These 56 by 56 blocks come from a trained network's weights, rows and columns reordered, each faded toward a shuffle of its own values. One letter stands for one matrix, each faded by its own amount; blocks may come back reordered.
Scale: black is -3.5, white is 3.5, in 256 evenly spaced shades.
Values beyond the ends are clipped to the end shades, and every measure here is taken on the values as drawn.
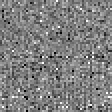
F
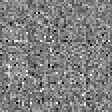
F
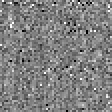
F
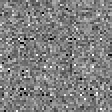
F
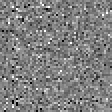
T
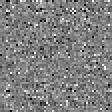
T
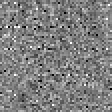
F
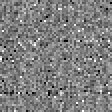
F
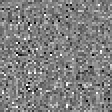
T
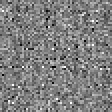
F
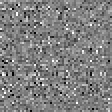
T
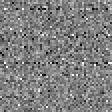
F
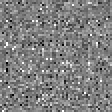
T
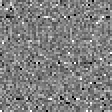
F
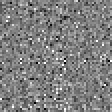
T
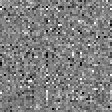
T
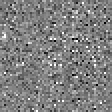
T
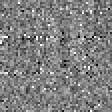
F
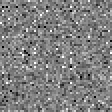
T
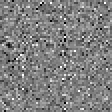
T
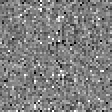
T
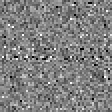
F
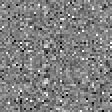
T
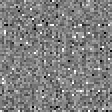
F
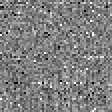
F
